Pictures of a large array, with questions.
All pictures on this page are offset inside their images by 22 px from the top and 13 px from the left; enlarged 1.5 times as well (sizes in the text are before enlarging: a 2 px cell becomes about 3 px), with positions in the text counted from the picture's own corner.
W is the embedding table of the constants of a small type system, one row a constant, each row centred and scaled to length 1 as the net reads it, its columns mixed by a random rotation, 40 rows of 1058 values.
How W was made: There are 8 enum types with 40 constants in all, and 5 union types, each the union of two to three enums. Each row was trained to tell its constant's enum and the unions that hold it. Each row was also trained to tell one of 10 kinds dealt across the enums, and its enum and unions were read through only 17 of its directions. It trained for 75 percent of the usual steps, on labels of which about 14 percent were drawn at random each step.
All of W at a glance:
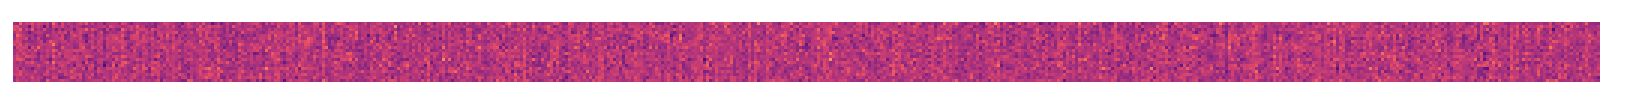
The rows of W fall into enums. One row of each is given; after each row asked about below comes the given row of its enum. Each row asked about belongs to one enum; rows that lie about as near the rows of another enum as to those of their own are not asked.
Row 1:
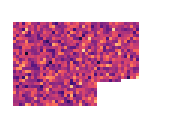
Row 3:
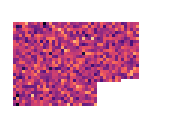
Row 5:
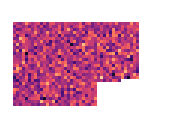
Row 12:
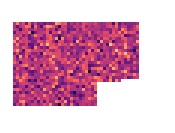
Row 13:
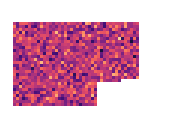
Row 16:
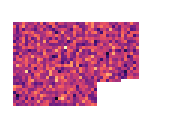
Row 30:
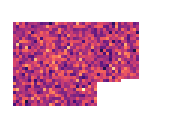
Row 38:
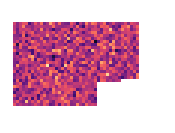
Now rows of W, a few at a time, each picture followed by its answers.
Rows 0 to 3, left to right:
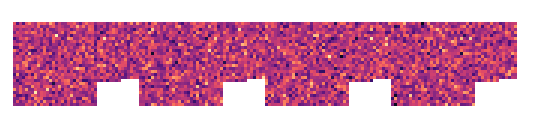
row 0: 16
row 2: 13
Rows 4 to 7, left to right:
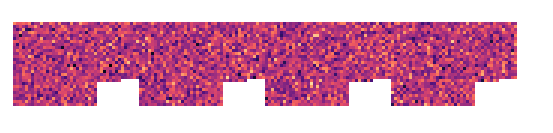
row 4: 38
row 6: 38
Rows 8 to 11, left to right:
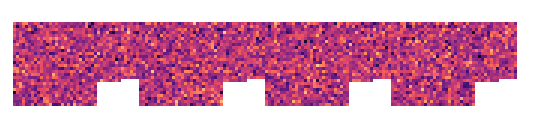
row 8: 3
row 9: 1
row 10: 3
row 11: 5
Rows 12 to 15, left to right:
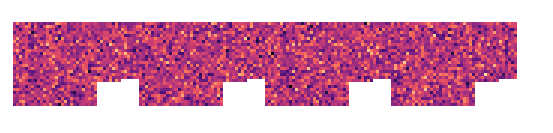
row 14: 12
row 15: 16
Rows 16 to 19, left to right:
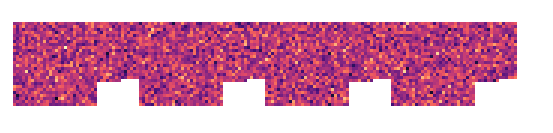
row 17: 12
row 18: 12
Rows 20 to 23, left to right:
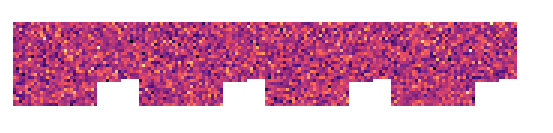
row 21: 38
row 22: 1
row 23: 38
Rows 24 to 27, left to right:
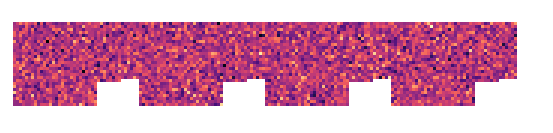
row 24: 1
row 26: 13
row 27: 38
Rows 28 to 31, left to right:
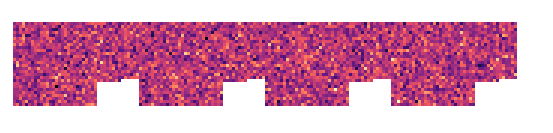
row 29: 13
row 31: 12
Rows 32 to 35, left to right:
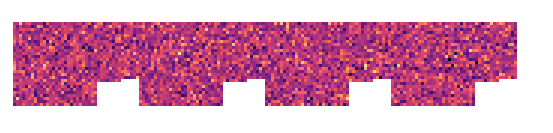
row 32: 13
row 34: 12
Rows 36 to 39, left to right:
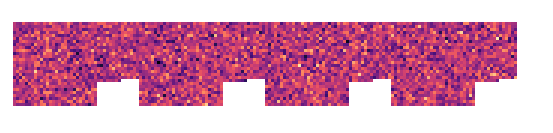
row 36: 5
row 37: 1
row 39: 13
